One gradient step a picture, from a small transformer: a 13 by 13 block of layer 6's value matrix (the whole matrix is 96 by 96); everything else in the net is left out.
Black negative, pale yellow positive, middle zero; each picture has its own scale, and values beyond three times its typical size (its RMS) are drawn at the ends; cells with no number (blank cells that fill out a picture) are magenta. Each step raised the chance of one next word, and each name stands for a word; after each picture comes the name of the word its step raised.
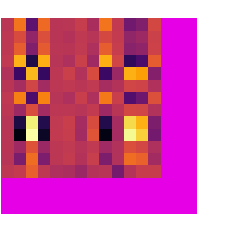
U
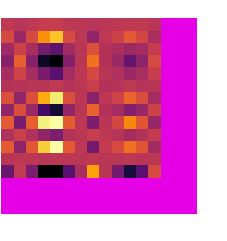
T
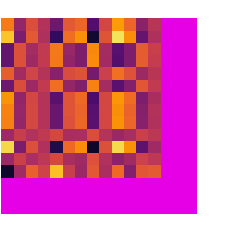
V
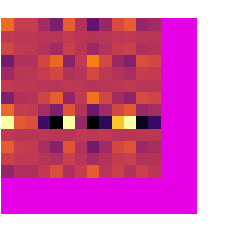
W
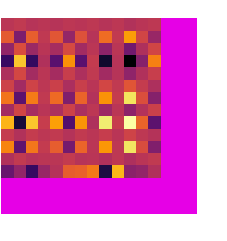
T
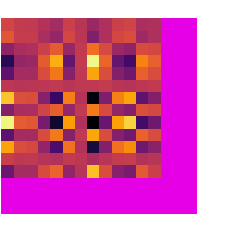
T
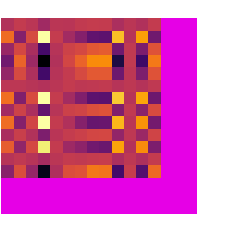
T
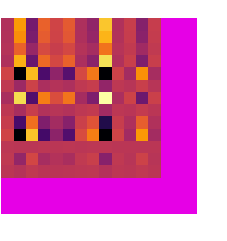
U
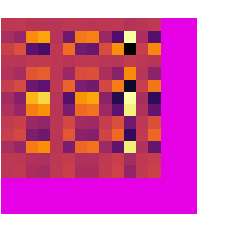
V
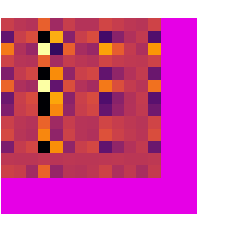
V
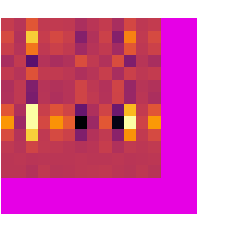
W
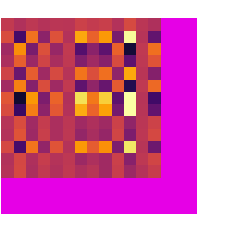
V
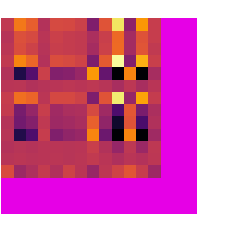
U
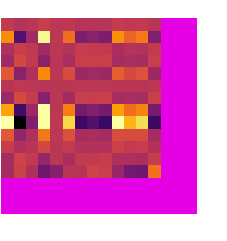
W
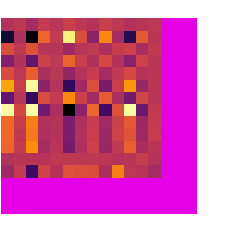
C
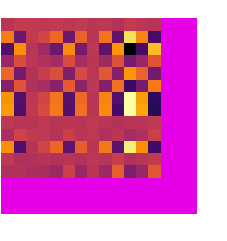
V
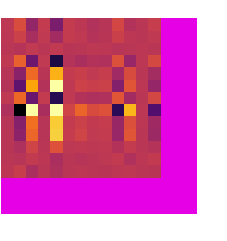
C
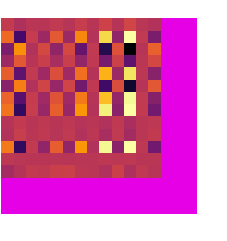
V
